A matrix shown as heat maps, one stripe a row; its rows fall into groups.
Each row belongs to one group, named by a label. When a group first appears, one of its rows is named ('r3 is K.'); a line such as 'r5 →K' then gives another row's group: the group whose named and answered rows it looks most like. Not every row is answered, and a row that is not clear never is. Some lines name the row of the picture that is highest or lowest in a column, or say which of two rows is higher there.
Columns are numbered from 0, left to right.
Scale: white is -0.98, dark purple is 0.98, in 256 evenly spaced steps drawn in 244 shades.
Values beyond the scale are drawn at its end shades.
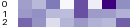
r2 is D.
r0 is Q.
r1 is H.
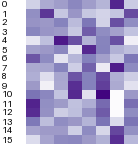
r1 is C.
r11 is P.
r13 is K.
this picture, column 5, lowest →7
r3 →H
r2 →Q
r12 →P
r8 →K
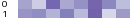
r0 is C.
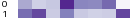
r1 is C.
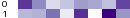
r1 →Q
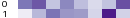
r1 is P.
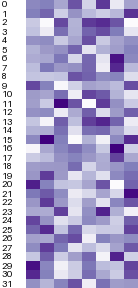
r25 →C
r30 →D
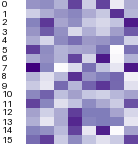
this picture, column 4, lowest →14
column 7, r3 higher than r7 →No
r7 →D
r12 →K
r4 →K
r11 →D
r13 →K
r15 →C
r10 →C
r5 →P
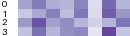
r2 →C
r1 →Q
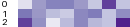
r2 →D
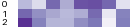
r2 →P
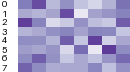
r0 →C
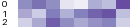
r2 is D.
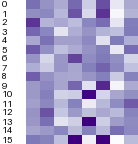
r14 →Q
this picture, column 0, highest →2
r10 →H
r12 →C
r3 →D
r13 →H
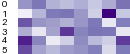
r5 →P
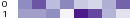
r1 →H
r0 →C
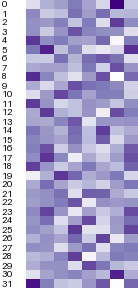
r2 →Q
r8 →P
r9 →K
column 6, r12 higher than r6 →Yes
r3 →K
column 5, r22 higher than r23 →Yes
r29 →H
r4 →P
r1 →K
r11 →D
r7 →Q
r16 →C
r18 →D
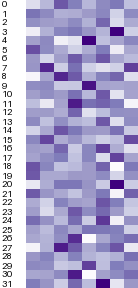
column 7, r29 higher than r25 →Yes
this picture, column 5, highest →31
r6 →K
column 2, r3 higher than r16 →No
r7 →C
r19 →P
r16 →H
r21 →P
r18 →P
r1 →P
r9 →H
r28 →C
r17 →Q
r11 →K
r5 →P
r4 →H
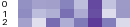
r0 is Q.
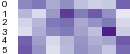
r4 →D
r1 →K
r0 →C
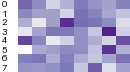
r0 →D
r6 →C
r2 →K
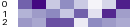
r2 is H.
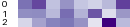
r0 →C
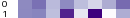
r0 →C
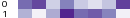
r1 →K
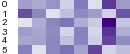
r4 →Q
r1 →D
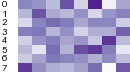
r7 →P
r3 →C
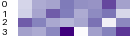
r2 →P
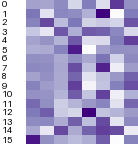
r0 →Q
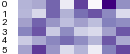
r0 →Q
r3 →C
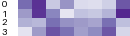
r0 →C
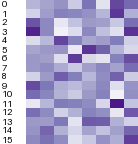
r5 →H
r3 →D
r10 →P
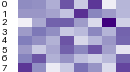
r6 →C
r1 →H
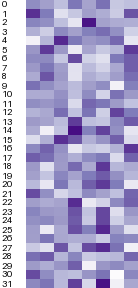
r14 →K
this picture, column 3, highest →14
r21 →D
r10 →Q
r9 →P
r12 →Q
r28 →C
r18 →K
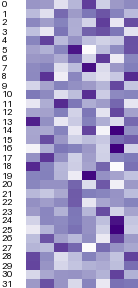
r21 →K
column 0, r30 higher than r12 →No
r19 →H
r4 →C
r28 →D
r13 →D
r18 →P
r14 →Q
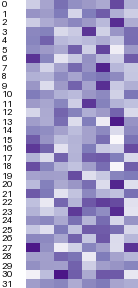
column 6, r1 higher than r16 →Yes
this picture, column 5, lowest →13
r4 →C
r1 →H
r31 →H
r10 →P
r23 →K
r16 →D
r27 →D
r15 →P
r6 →D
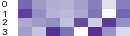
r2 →Q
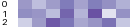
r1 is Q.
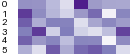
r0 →H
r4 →P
